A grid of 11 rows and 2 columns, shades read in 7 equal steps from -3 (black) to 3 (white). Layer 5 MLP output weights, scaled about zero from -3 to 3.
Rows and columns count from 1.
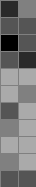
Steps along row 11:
same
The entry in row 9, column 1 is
1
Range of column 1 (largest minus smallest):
4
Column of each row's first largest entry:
2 1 2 1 1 1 2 2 1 2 1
